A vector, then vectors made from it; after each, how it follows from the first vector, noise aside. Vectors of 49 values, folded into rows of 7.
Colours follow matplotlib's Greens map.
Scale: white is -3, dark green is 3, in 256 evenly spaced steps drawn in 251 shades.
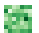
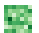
reversed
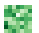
wrapped around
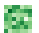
negated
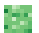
partly zeroed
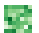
reversed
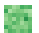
shrunk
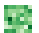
reversed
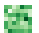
copied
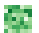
negated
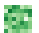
negated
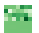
partly zeroed
